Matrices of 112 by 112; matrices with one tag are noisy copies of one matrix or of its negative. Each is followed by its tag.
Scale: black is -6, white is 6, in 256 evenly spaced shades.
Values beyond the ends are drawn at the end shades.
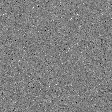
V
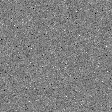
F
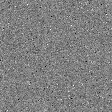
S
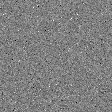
V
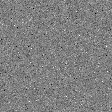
F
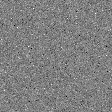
F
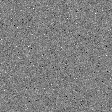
F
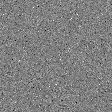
V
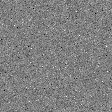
F
